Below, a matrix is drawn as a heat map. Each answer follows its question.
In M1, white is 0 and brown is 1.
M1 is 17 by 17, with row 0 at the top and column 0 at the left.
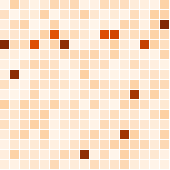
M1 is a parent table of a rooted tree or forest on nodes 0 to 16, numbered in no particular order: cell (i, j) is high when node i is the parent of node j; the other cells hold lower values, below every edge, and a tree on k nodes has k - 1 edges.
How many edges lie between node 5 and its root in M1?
2
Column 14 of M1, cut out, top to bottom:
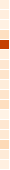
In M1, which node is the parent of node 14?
4
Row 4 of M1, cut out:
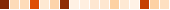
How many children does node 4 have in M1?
4
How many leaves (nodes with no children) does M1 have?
10
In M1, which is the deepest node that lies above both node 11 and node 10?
3
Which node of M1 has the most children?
4
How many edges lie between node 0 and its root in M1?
1
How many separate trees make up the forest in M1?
5
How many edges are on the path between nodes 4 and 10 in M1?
2
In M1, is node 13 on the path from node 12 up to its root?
yes
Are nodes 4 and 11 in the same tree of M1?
yes
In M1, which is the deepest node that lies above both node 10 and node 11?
3
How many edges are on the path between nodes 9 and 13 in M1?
1
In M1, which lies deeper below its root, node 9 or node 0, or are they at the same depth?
node 0
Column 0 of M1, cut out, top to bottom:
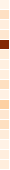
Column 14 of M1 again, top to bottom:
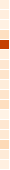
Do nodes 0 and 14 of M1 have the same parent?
yes
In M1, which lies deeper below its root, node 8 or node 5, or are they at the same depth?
node 5
